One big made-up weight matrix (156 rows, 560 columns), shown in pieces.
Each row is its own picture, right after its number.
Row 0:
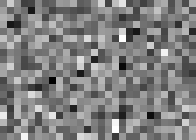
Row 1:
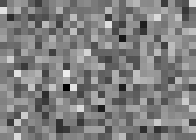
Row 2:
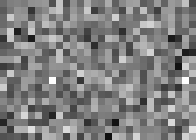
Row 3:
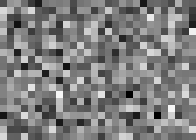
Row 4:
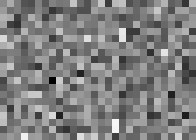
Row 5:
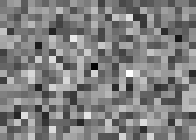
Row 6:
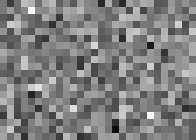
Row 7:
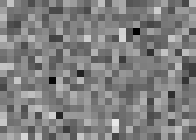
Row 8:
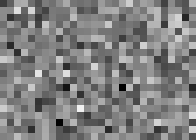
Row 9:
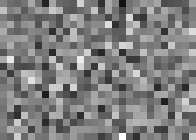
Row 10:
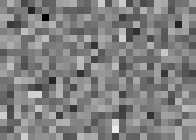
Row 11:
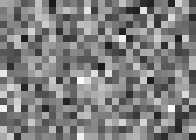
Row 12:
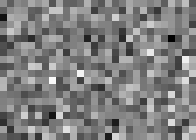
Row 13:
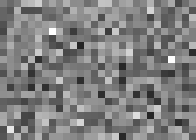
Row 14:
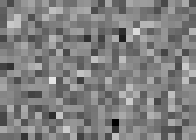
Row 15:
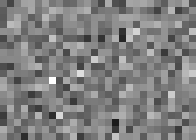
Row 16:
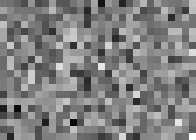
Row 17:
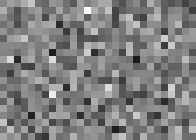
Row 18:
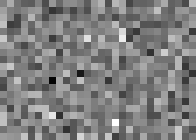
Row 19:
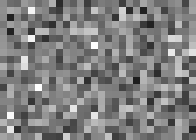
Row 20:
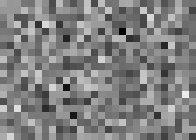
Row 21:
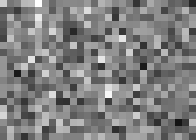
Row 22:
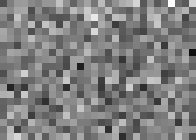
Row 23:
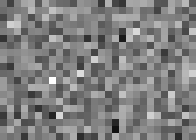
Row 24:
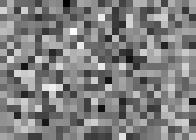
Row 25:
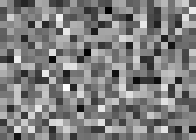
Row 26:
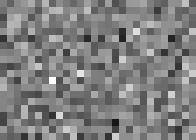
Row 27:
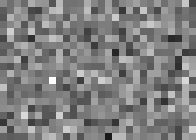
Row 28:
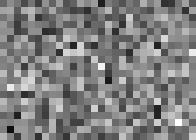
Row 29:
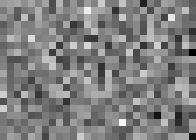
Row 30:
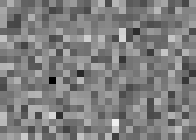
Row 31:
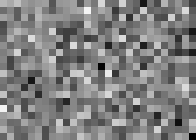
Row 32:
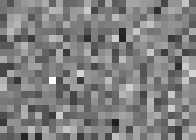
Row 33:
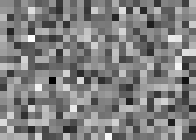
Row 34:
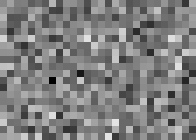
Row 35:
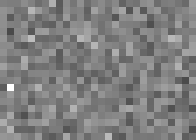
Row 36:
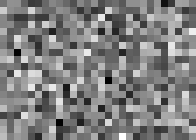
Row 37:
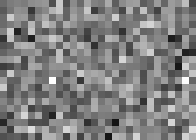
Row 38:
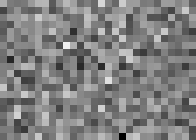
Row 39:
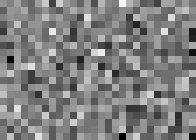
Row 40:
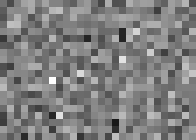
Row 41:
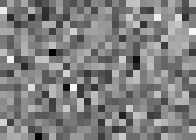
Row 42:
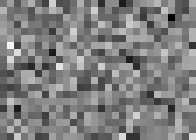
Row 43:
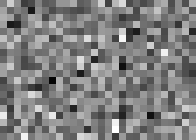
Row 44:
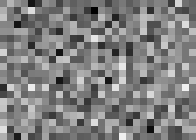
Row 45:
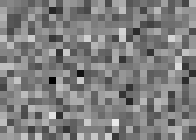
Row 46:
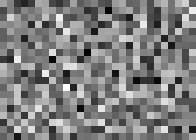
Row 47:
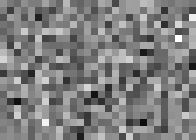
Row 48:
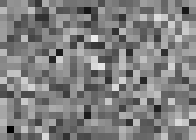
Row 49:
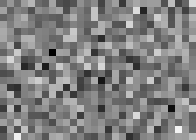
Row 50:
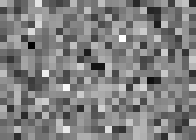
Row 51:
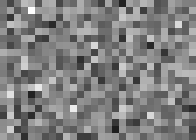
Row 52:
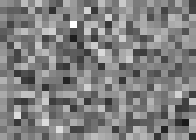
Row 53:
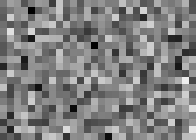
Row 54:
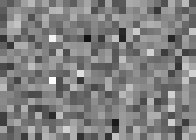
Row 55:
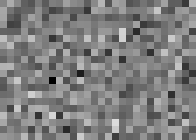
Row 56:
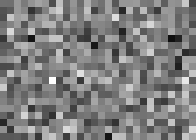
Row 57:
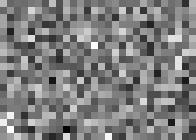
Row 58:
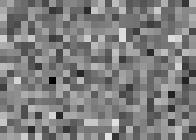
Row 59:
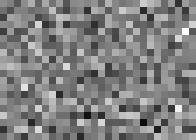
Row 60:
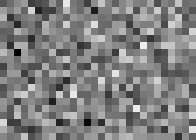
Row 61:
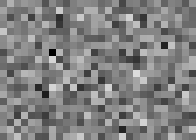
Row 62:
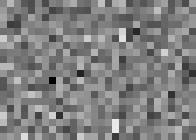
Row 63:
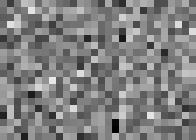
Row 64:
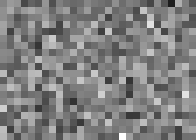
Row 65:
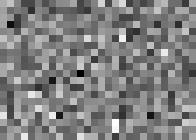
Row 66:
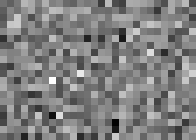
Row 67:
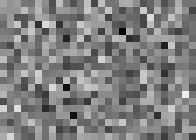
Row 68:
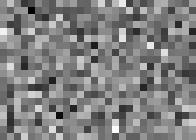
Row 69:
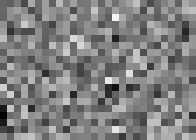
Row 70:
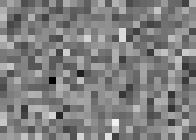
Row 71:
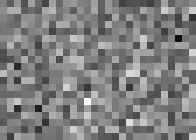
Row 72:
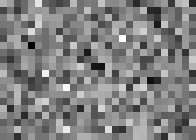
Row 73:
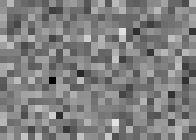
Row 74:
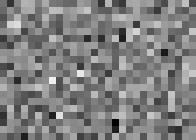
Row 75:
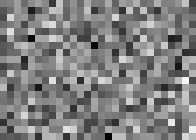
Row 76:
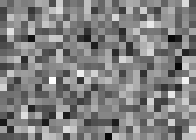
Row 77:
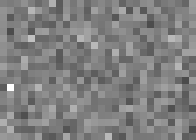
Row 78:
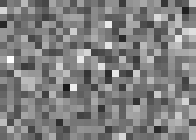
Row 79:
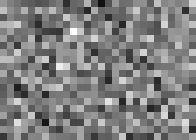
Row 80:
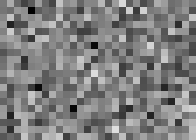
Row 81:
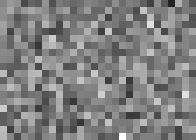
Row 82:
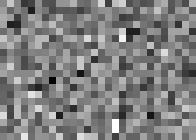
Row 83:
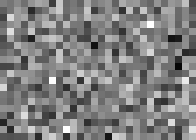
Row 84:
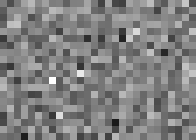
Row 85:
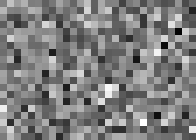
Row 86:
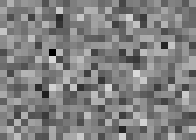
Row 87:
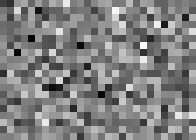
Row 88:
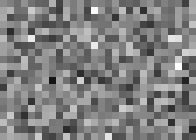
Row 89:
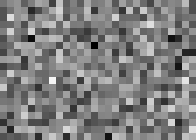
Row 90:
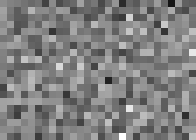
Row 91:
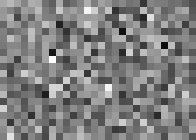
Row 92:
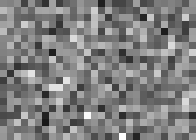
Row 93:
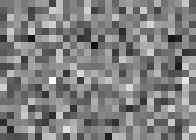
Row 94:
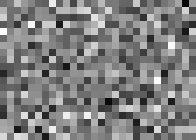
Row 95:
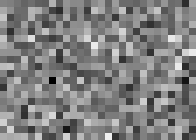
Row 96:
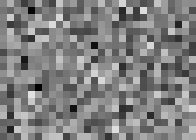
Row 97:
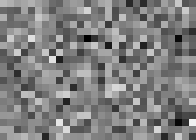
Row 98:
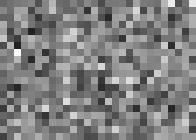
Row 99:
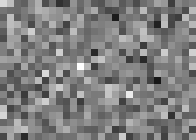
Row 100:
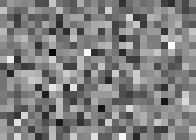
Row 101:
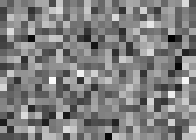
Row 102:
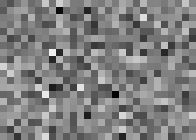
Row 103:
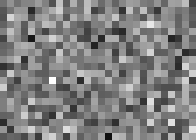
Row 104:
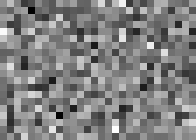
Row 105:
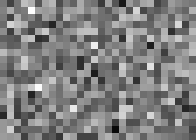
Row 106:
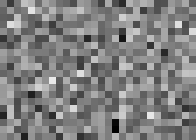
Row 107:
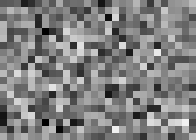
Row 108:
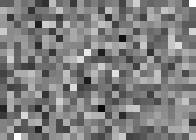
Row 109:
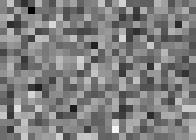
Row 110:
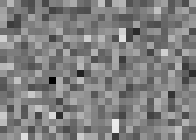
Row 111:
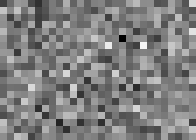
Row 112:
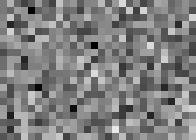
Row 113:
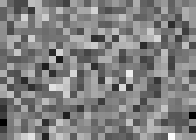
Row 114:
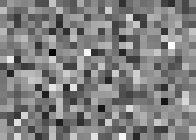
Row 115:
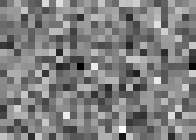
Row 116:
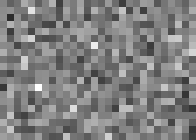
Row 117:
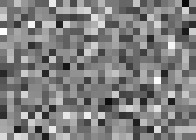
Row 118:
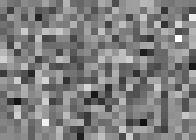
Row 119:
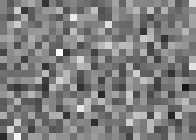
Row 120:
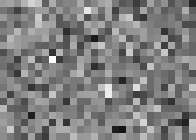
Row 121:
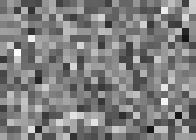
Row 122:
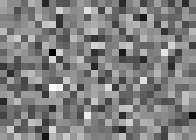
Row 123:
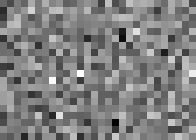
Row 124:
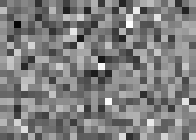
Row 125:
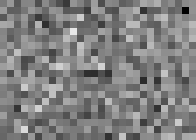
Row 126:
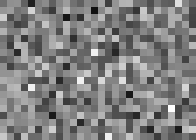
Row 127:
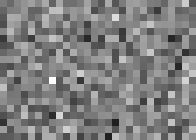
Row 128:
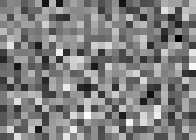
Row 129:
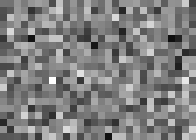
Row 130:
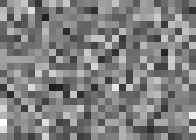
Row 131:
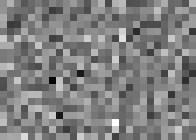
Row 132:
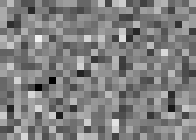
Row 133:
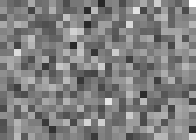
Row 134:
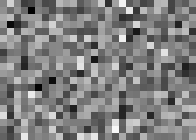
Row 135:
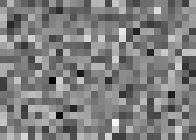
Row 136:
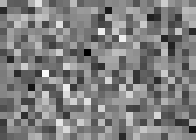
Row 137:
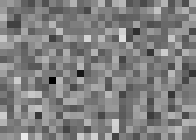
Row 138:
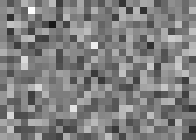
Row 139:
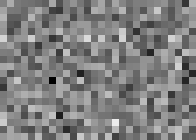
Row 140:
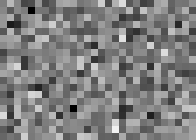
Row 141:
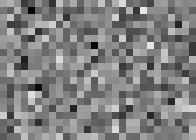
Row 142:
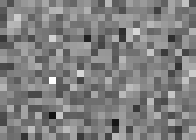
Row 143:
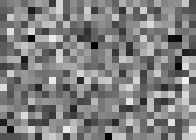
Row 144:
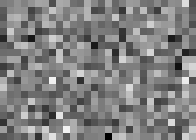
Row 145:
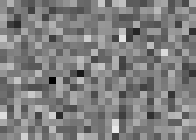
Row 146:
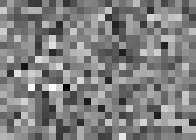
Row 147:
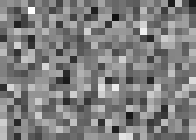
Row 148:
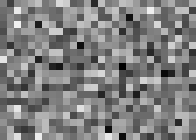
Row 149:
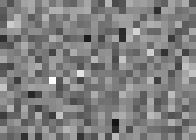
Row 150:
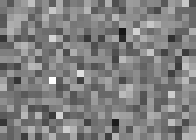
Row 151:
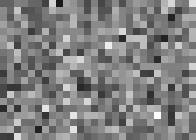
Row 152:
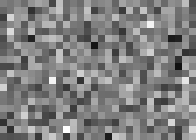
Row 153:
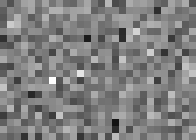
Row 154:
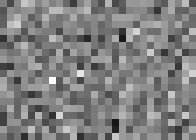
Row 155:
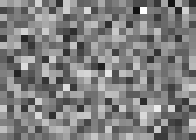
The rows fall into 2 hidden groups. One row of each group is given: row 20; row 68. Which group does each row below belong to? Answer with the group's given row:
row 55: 68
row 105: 68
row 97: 20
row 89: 68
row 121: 20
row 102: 20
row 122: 20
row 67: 20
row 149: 68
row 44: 20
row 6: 68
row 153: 68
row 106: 68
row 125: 20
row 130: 20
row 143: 68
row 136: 20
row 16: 20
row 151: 20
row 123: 68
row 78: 20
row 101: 68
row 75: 68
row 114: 20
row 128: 20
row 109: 68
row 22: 20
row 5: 20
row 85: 20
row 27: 68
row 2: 68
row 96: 68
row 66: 68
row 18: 68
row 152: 68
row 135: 68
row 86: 20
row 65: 68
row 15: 68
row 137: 68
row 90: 20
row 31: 20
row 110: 68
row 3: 20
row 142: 68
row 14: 68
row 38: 20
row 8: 20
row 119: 20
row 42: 20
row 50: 20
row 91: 20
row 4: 68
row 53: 68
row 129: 68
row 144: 68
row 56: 68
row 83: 68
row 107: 20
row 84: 68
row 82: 68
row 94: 20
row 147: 20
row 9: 20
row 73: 68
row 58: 68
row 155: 20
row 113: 20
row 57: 68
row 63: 68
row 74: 68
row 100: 20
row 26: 68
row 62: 68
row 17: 20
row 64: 20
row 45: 68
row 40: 68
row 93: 68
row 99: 20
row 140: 68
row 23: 68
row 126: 20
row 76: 68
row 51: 68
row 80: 68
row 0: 68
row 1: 20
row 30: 68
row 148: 20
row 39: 20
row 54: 68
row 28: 20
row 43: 68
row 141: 68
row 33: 68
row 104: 68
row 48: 20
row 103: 68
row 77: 68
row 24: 20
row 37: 68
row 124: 20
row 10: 68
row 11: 20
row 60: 20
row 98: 20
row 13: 20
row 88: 68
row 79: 20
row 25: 20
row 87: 20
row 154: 68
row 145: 68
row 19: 68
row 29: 20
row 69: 20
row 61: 20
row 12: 68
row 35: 68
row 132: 68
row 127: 68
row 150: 68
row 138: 68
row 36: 20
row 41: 20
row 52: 20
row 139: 68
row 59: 20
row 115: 20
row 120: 20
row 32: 68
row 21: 20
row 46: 20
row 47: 20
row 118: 20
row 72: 20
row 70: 68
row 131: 68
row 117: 20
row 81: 20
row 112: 68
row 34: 68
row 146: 20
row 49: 20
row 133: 20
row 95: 68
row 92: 20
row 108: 20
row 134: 68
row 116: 68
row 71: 20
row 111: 20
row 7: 68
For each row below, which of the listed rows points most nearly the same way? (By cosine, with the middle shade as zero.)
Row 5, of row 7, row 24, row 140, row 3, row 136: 3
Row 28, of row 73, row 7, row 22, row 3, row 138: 3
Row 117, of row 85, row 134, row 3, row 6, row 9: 3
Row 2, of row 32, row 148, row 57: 32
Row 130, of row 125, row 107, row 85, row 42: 85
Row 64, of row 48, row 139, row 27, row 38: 27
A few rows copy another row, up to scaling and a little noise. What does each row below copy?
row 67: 20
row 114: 100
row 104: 68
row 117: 94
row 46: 25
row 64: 81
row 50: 72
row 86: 61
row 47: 118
